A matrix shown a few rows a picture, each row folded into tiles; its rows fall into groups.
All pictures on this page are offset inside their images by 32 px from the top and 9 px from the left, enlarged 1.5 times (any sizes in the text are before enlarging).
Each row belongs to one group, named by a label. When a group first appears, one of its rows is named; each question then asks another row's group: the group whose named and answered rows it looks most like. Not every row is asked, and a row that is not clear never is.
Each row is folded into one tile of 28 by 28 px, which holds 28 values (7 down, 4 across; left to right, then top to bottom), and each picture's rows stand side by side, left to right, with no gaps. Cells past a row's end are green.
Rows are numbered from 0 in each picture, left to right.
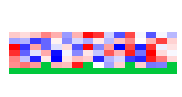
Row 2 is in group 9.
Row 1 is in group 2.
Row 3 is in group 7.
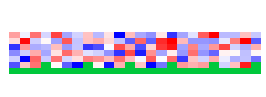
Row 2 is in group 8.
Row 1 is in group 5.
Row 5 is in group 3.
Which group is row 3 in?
7
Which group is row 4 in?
2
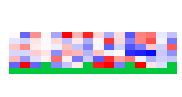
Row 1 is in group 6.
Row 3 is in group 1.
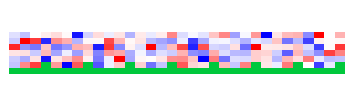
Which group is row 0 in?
3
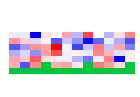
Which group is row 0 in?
8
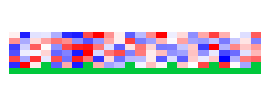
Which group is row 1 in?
8
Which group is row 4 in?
2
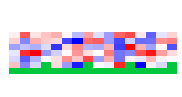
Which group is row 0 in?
6
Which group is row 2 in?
2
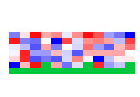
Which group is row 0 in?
2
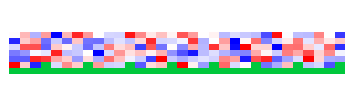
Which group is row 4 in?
1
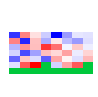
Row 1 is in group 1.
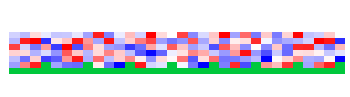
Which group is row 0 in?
3
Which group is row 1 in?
7
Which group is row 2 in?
5
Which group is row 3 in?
1
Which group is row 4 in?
5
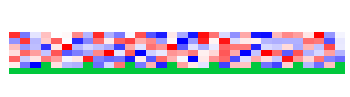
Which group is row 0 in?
5
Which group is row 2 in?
9
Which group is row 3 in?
8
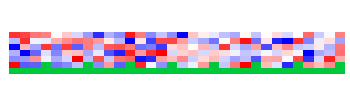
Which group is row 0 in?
1
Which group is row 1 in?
7
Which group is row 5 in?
3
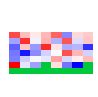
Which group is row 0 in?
1
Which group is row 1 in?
5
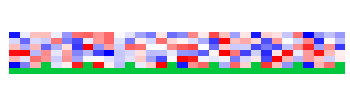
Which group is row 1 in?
2
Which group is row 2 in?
1
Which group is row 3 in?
3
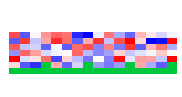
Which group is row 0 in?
5
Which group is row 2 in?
7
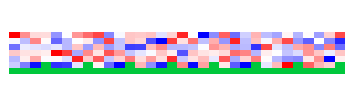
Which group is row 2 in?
5
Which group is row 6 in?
3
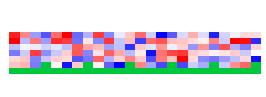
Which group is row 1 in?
6
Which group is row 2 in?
5
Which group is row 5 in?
3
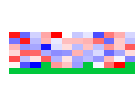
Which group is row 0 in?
5
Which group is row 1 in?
1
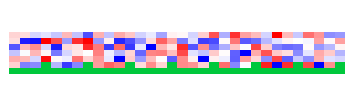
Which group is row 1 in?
7
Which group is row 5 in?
1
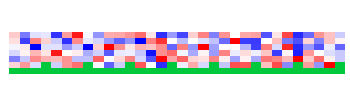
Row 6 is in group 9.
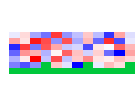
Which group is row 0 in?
7
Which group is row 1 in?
5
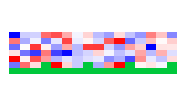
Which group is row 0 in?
8
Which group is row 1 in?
1
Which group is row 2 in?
3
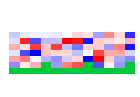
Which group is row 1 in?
3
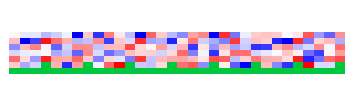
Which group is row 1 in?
8
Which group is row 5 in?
5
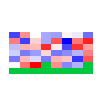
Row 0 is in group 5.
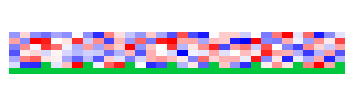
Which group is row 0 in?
7
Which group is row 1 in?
3
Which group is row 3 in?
7
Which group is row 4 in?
8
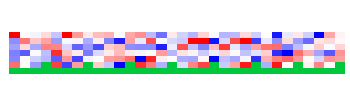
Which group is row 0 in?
1
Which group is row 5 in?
3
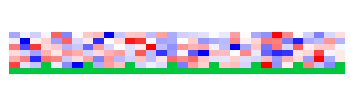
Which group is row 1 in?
5
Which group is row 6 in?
1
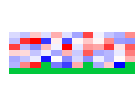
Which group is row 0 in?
3
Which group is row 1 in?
9
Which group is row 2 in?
8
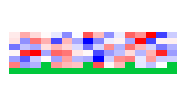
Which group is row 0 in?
6
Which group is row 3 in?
6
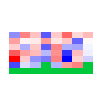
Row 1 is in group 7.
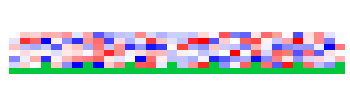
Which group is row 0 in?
3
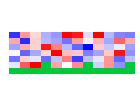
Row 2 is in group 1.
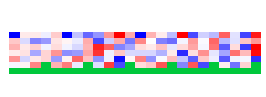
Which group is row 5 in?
9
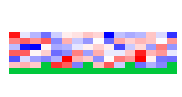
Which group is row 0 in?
9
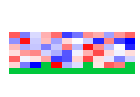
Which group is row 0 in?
5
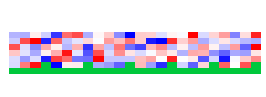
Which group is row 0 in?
3
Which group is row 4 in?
6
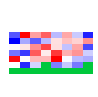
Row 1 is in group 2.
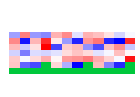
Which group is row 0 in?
7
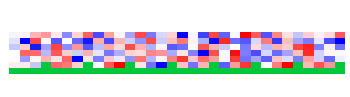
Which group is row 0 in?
6
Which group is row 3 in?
5
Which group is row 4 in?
8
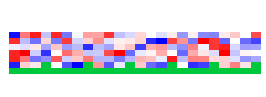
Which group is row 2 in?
6
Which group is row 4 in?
7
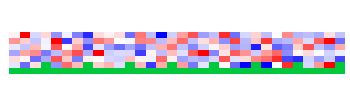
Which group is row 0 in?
6
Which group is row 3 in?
8
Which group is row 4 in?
6
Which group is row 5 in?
5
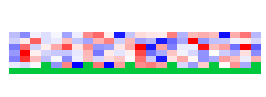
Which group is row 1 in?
8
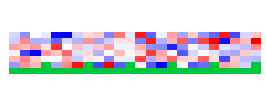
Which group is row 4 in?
7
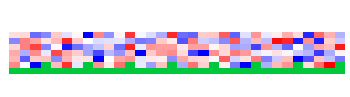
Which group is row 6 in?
3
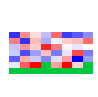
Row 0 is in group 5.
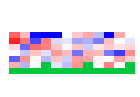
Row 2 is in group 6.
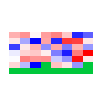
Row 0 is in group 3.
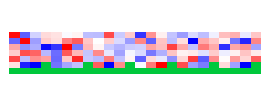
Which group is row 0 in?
5
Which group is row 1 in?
7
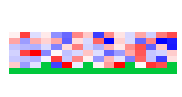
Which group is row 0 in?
6
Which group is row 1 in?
8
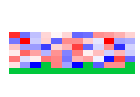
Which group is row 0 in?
5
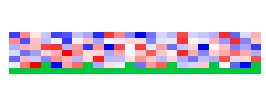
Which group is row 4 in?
9
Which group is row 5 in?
5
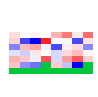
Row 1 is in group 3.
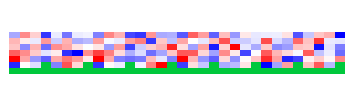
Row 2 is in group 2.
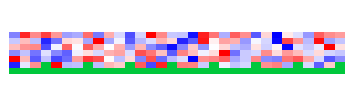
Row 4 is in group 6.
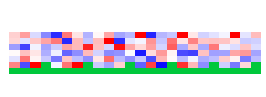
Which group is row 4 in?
1
